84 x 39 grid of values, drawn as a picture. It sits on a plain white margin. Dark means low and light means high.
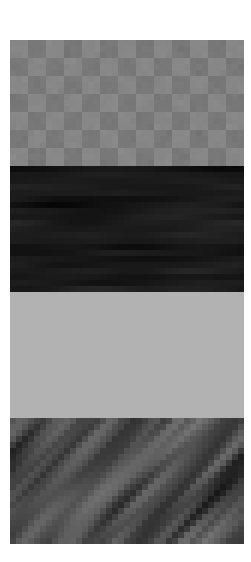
The table splits into 4 rows of 1 panel. Panel 1,1: middling, checkered, faint in contrast. Panel 2,1: very low, streaked across, faint in contrast. Panel 3,1: high, flat. Panel 4,1: low, slanting up to the right.
